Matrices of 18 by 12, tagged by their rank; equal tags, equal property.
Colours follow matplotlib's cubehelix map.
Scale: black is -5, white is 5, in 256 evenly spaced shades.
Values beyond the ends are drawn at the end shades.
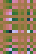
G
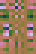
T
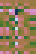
T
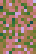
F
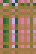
G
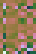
T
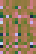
T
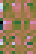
T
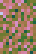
F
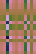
G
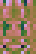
T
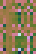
T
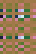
G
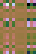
G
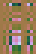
G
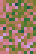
F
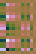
G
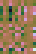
T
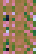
T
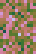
F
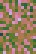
F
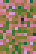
F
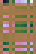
G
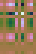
G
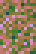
F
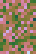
F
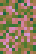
F
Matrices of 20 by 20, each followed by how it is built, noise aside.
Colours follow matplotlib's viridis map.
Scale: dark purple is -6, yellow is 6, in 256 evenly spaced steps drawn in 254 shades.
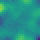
smooth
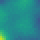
smooth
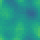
smooth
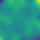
smooth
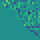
upper triangular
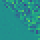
upper triangular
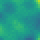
smooth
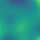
smooth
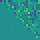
upper triangular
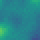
smooth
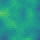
smooth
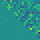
upper triangular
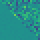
upper triangular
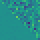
upper triangular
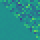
upper triangular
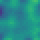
smooth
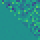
upper triangular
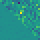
upper triangular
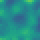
smooth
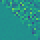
upper triangular
